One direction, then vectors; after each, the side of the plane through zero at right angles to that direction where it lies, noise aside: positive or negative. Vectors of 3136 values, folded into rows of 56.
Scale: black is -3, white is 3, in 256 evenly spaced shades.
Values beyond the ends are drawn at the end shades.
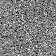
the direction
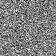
positive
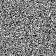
negative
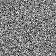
negative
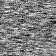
negative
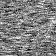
negative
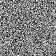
positive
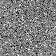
positive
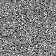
positive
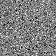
negative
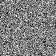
negative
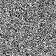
positive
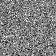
negative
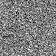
positive
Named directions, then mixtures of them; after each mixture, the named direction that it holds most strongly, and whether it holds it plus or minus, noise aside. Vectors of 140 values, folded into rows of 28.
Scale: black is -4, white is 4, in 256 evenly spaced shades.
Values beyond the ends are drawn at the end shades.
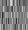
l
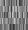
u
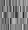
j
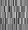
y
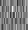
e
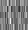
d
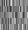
j, plus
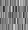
u, minus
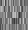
y, plus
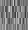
y, minus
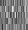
e, plus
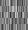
e, plus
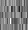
d, plus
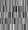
u, minus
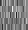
e, plus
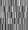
y, plus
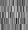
e, plus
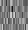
e, minus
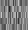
y, plus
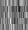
d, plus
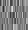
e, plus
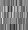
u, plus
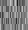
l, plus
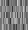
e, minus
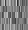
j, minus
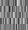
e, minus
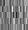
j, plus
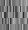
j, plus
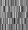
y, plus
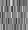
l, plus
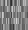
l, minus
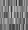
u, plus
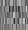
e, minus
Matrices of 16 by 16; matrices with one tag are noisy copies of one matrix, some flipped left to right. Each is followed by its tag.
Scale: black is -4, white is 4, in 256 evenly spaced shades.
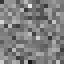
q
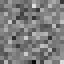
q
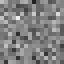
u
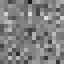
u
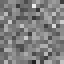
q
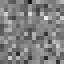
u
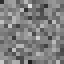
q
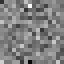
q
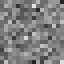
q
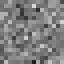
q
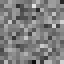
q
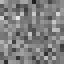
u
